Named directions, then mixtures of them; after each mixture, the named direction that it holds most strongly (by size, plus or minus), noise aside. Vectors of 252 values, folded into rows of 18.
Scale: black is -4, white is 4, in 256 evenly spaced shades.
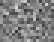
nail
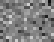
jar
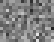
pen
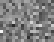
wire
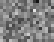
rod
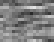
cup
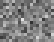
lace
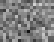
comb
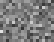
wire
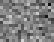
jar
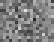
nail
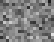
jar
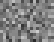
comb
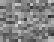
cup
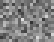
lace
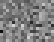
wire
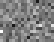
wire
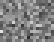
wire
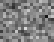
jar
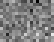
pen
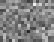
comb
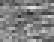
cup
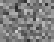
nail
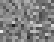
wire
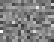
wire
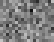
rod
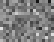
rod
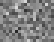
nail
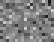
jar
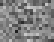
nail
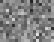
pen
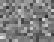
lace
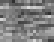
cup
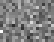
wire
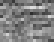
cup
